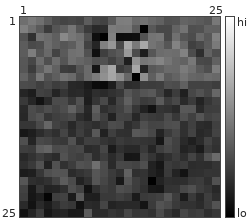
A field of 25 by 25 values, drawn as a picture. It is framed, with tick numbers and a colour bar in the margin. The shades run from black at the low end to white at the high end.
In the top middle lies a patch that is rougher than the rest. A horizontal seam about 30% of the way down splits the table, and the top part is higher. Values change most from cell to cell in the top middle.
